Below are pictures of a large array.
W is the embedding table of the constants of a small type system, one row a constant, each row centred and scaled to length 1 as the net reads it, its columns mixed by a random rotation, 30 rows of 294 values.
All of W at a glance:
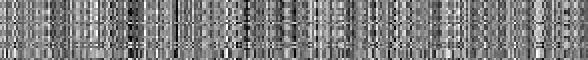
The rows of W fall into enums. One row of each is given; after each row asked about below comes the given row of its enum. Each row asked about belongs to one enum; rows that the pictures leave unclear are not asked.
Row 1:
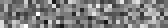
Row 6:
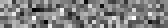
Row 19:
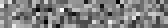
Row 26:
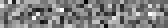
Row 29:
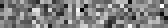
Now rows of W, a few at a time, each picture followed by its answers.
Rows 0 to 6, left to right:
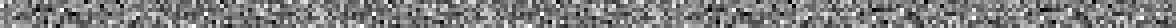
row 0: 19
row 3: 1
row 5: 6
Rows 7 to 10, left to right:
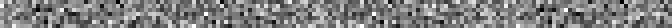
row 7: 19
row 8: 1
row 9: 1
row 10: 19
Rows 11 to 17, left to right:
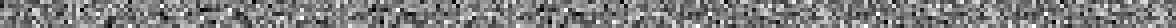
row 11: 29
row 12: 6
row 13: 19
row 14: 19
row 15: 1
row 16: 1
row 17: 1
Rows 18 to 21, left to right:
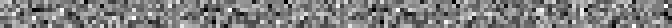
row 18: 6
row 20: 19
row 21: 29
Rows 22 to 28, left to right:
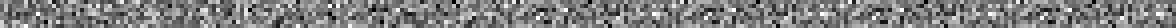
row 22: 1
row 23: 29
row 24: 19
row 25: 26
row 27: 26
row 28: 26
